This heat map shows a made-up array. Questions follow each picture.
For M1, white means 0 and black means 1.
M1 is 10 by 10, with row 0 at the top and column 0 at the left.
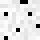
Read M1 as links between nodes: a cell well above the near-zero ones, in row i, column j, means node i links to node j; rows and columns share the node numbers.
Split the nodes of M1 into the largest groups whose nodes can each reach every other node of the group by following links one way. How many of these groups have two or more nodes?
0
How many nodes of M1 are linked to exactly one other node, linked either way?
2
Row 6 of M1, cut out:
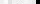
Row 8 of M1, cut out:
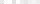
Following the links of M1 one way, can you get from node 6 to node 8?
no
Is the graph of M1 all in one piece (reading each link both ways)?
no
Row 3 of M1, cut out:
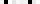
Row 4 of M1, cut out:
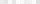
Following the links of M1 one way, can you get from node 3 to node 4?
yes
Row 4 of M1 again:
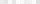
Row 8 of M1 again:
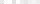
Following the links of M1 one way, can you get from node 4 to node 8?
no
